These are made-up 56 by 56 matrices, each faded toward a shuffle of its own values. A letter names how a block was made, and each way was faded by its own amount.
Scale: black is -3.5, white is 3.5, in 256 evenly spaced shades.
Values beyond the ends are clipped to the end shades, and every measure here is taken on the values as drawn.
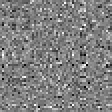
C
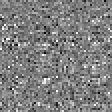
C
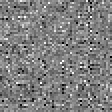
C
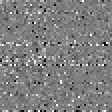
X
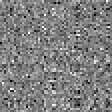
C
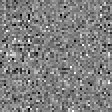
C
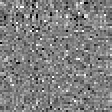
C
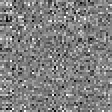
C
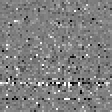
X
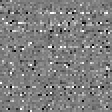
X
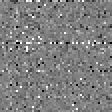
X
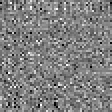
C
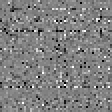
X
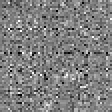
C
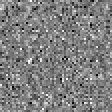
C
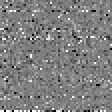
X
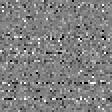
X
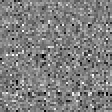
C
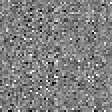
C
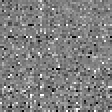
X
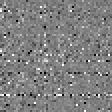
X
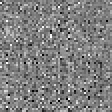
C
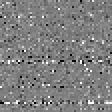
X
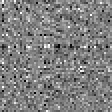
C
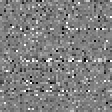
X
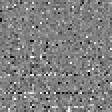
X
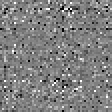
X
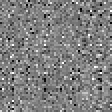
C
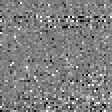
X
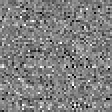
C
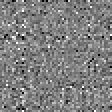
C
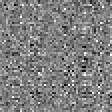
C
